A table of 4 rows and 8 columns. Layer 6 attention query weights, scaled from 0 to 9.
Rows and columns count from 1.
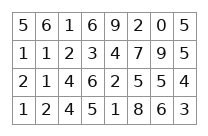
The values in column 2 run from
1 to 6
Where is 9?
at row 1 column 5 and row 2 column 7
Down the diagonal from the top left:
5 1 4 5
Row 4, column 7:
6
